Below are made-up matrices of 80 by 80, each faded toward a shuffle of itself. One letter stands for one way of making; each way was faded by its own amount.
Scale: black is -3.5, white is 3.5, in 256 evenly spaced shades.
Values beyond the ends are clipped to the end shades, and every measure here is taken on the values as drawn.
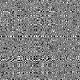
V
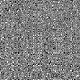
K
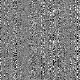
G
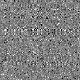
K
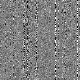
G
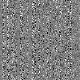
G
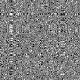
K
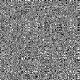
K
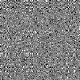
K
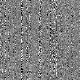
G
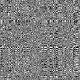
V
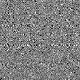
K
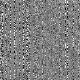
G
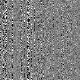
G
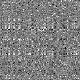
K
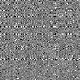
V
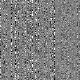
G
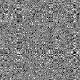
K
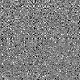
K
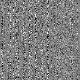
G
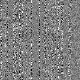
G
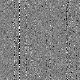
G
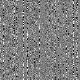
G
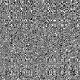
K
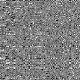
K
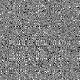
K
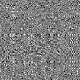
K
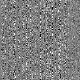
G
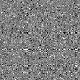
K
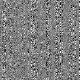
G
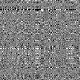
V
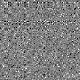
K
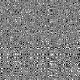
V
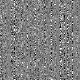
G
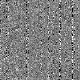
G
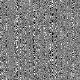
G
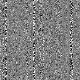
G
